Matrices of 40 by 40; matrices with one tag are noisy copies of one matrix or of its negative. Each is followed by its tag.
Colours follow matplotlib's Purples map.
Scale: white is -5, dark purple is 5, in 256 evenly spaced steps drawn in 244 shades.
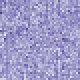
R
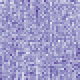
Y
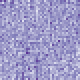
Y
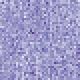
Y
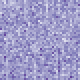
R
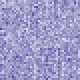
R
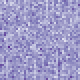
R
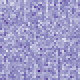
R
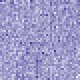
Y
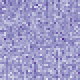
R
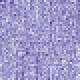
Y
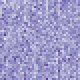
R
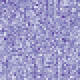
R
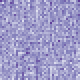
Y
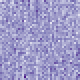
Y
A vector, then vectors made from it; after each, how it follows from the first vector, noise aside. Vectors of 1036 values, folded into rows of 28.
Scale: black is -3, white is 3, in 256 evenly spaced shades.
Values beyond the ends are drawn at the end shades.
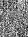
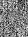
negated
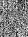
negated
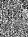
wrapped around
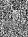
wrapped around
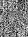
negated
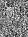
wrapped around
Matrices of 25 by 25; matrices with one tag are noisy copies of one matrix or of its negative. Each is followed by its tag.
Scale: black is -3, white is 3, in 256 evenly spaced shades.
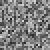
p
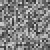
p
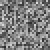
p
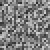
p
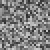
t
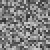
t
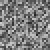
p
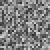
p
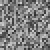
p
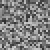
t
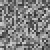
p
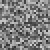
t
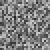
p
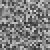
t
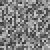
p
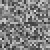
t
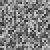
p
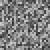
p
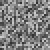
p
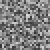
t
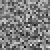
t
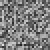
p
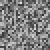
p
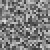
t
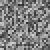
p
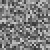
t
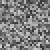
t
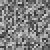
p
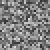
t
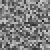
t
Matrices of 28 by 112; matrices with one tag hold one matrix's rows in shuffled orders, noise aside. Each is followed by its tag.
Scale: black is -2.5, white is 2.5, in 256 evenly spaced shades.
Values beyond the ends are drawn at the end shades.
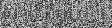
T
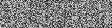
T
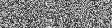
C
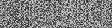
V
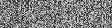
V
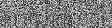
T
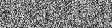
T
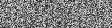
T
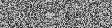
C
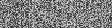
V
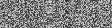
C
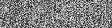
V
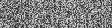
V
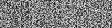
V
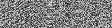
C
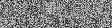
C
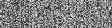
V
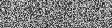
T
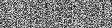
T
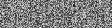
T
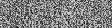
V
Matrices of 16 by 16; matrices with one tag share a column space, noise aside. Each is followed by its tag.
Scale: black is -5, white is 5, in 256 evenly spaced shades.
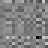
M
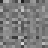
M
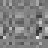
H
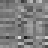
M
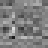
H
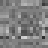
H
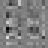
H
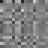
M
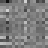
M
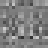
H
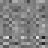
M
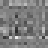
H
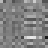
M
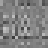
H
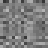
M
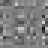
H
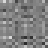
M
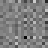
M
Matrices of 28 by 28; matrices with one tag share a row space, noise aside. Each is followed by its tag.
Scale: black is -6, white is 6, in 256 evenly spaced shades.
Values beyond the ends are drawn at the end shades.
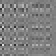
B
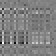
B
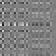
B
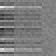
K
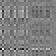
B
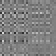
B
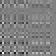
B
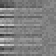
K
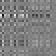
B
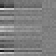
K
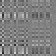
B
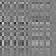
B
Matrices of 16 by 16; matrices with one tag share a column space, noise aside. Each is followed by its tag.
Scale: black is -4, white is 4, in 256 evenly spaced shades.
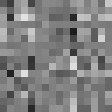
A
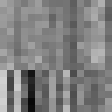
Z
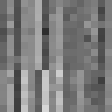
Z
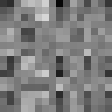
A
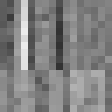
Z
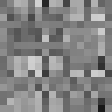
A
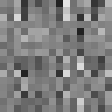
A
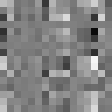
A
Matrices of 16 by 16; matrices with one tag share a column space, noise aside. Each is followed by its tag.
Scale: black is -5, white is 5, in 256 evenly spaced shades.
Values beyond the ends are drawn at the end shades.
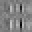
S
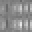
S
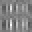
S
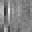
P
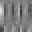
P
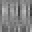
P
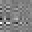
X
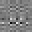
X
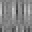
P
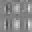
S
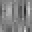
P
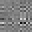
X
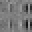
S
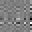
X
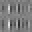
S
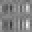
S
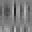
P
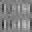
S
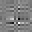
X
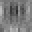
P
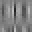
P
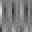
P
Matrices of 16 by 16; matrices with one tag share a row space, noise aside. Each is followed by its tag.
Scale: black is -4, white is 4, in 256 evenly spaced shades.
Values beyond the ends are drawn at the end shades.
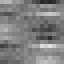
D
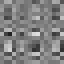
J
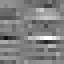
D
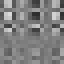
J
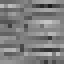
D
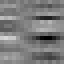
D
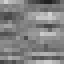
D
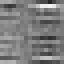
D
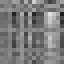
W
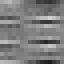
D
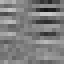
D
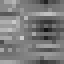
D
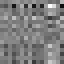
W
